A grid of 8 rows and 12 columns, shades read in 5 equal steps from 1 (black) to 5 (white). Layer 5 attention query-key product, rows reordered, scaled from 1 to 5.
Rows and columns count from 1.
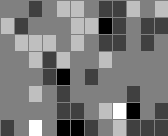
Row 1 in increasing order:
2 2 2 3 3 3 3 3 4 4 4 4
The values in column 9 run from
2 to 5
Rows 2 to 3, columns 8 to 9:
1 2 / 2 2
